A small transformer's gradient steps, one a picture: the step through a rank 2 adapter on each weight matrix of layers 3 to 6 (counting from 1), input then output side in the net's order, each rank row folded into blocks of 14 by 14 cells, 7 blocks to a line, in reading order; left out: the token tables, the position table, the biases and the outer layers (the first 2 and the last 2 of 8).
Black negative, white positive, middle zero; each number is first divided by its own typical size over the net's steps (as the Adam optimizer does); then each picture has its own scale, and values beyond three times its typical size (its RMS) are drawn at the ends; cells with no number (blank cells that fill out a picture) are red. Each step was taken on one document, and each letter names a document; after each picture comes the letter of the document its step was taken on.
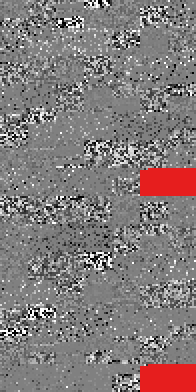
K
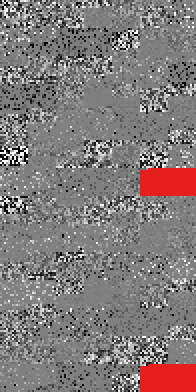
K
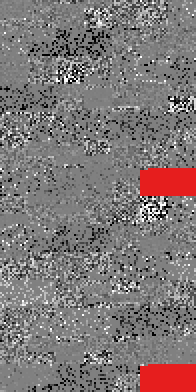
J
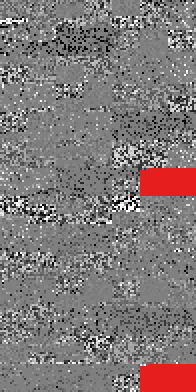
K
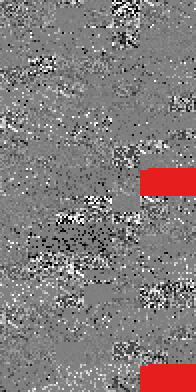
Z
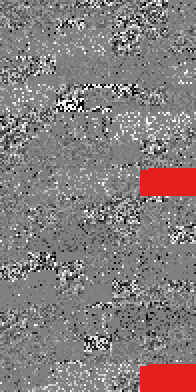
Z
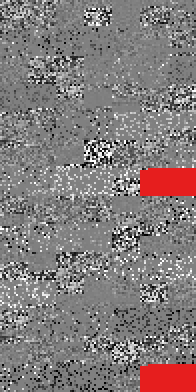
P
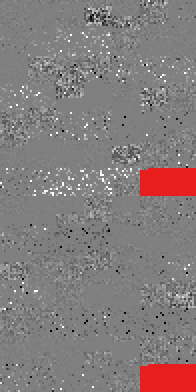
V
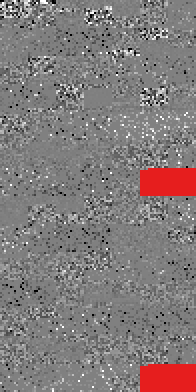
V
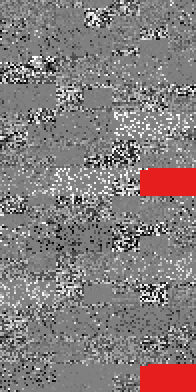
P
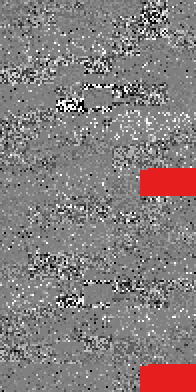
Z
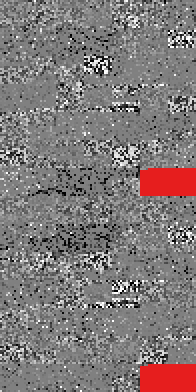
K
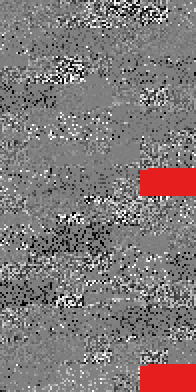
J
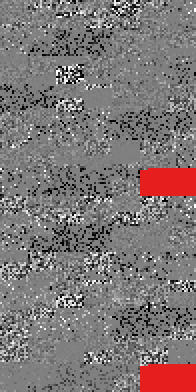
J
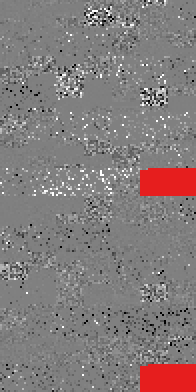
V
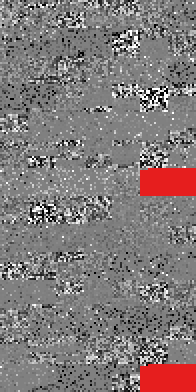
K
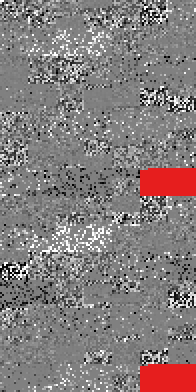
J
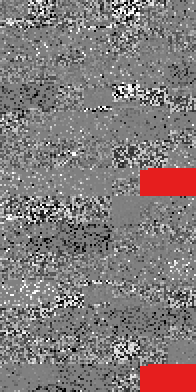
K
